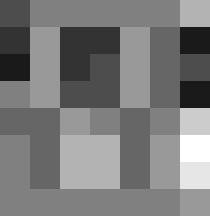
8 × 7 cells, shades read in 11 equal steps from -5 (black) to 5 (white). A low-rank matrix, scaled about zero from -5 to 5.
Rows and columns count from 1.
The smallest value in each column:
-4 -1 -3 -3 -1 -1 -4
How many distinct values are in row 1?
3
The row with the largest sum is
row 6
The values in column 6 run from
-1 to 1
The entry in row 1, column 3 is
0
